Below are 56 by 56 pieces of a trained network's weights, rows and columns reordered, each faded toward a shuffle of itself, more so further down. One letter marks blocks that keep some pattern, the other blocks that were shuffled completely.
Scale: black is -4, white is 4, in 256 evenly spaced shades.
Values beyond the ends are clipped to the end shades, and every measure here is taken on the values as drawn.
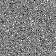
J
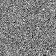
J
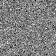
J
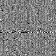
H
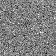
J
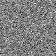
J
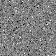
J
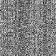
H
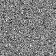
J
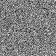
J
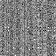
H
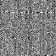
H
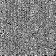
H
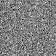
J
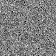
J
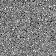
J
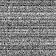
H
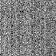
H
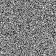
J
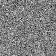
J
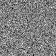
J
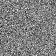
J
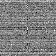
H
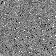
J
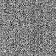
H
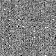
H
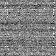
H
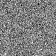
J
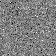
J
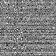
H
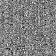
H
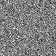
J
